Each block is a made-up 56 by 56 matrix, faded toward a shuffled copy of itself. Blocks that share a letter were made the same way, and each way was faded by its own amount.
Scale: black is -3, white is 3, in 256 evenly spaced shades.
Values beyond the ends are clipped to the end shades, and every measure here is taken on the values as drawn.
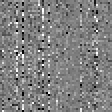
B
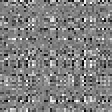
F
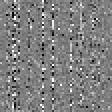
B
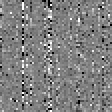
B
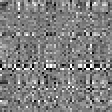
F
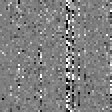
B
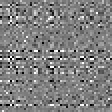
F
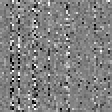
B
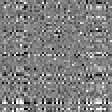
F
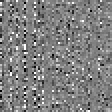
B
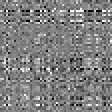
F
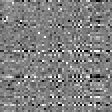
F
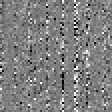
B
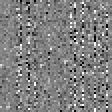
B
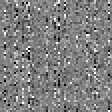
B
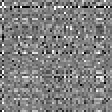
F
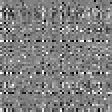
F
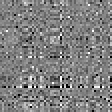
F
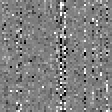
B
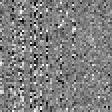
B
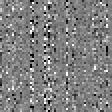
B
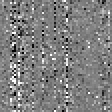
B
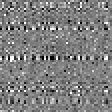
F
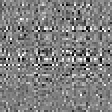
F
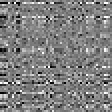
F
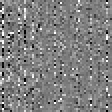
B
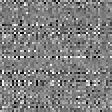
F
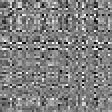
F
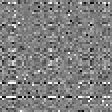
F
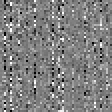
B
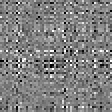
F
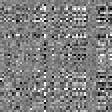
F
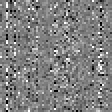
B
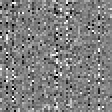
B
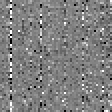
B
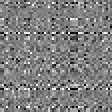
F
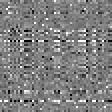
F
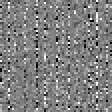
B
